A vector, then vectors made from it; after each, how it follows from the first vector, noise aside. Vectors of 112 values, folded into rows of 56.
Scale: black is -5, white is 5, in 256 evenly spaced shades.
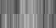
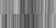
negated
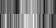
scaled up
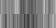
negated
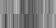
negated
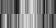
scaled up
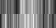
scaled up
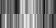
scaled up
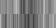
negated
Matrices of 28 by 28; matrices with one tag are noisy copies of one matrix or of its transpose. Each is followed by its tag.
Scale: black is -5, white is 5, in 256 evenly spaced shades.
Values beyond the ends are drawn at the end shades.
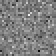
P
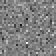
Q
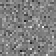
Q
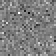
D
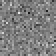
D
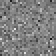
P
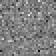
P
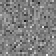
Q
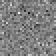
D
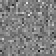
P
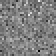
P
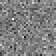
D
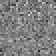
P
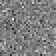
D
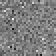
D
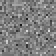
Q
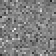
P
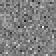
Q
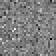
P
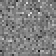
P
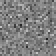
Q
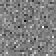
Q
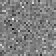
D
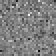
P
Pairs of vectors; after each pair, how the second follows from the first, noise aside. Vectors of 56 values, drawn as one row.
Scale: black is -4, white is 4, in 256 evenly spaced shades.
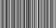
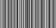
reversed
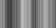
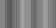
shrunk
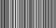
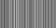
shrunk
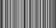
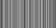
shrunk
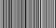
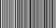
reversed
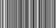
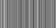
shrunk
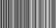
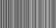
shrunk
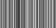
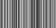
reversed
